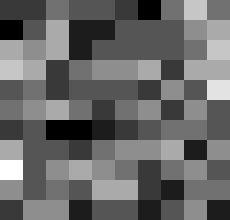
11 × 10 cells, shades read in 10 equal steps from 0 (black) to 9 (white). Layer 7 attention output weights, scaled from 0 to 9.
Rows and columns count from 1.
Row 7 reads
2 3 0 0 1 2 3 4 4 3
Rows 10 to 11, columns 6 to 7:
6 2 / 3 1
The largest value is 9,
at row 9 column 1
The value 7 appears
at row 1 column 9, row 3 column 10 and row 4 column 1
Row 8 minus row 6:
2 -2 -3 -2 2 1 0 4 -4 2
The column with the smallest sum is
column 4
